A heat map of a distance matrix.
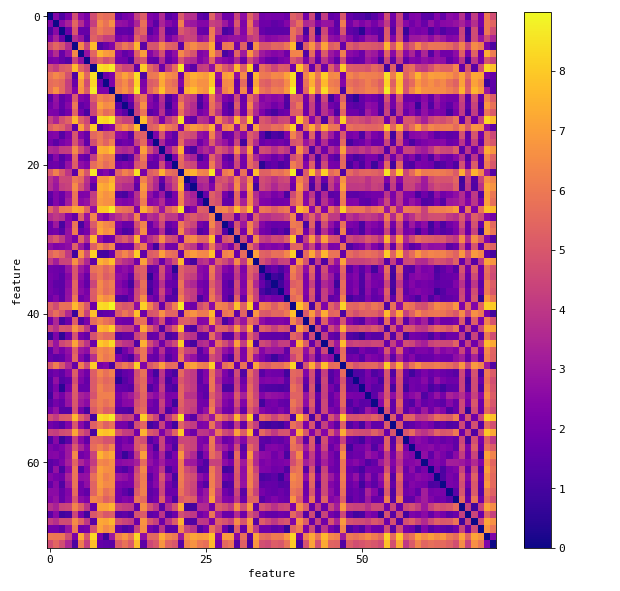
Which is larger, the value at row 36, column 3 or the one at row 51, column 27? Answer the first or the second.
the second
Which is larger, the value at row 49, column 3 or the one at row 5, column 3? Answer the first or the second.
the second
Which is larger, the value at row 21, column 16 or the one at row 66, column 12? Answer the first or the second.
the first
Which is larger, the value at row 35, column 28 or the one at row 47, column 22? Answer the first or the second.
the second
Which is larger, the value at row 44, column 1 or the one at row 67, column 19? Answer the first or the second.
the first
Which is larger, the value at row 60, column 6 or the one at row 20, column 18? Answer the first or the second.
the second
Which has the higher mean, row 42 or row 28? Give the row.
42
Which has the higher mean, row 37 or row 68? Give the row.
68
